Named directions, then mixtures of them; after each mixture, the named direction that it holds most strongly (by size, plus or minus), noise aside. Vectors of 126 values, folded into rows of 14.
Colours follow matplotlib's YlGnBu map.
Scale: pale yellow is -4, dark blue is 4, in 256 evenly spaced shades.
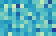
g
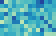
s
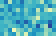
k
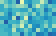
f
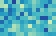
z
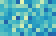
f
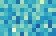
f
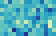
k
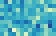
k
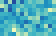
k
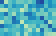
s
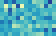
g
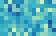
k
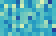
g
